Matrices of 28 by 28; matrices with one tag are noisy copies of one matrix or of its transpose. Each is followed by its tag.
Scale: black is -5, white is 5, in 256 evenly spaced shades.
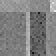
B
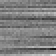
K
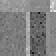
B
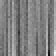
K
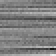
K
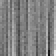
K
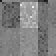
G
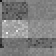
G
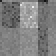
G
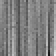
K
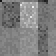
G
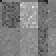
G
